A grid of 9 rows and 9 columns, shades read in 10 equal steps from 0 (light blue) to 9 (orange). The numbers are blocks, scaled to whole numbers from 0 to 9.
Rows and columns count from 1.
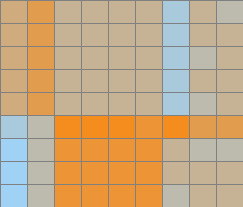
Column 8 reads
4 4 3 4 3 7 3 4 4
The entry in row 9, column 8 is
4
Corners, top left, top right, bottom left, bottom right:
5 3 0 4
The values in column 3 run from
4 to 9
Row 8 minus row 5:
-5 -4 4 4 4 4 3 1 0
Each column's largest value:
5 7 9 9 9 8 9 7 7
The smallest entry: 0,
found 3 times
